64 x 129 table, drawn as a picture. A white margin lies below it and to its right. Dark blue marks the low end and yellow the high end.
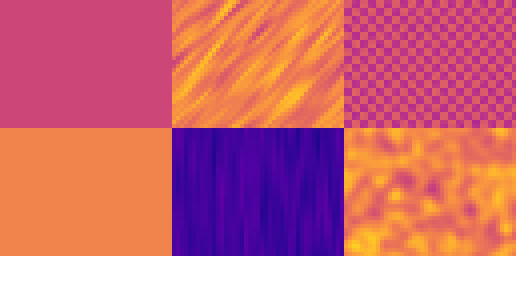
It is made of 2 by 3 panels. Panel 1,1: middling, flat. Panel 1,2: high, slanting up to the right. Panel 1,3: middling, checkered. Panel 2,1: high, flat. Panel 2,2: very low, streaked downward, faint in contrast. Panel 2,3: high, blotchy.
